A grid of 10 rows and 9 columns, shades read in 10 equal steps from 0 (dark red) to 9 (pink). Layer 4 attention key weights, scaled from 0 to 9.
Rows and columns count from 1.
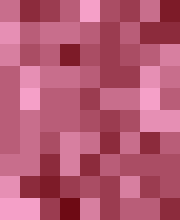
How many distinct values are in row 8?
5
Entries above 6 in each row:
1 1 2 2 2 2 1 1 2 3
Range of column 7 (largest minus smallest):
4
